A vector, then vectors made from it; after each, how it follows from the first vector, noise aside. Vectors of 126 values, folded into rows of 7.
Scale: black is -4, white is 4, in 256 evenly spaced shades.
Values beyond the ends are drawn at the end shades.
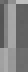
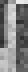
scaled up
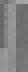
shrunk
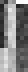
scaled up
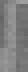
shrunk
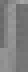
shrunk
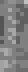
partly zeroed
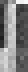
scaled up
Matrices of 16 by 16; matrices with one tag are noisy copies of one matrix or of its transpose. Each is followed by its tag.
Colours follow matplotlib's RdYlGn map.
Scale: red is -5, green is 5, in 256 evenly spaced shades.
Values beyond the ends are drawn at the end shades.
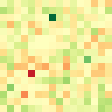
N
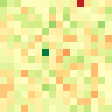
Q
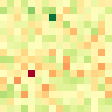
N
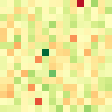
Q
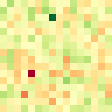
N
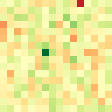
Q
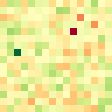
N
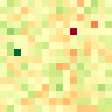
N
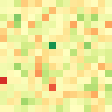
Q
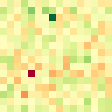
N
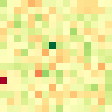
Q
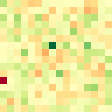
Q
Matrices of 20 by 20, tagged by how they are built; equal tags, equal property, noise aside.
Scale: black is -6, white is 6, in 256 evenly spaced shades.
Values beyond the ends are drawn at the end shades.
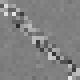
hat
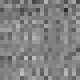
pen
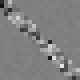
hat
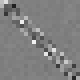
hat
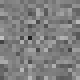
pen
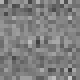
pen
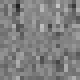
pen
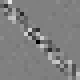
hat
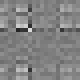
pen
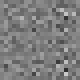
pen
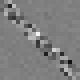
hat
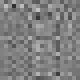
pen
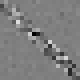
hat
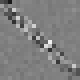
hat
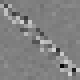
hat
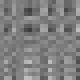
pen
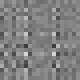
pen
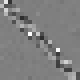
hat
